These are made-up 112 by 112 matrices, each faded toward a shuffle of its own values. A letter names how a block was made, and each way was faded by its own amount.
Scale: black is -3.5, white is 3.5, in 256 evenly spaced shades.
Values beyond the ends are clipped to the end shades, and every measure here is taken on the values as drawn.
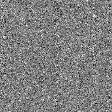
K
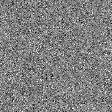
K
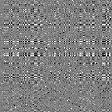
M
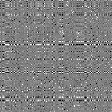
M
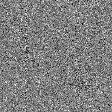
K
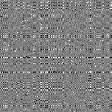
M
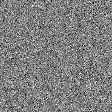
K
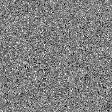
K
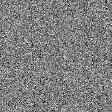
K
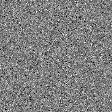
K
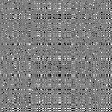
M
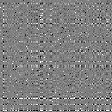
M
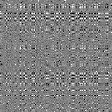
M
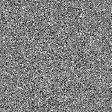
K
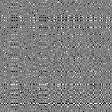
M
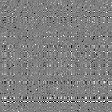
M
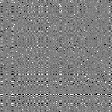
M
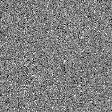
K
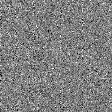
K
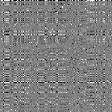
M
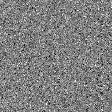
K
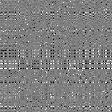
M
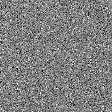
K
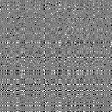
M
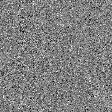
K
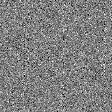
K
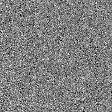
K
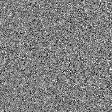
K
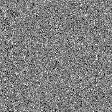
K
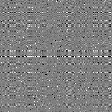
M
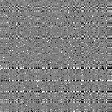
M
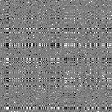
M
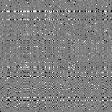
M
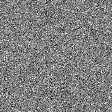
K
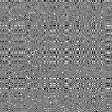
M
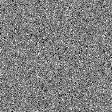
K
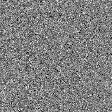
K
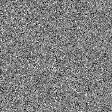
K
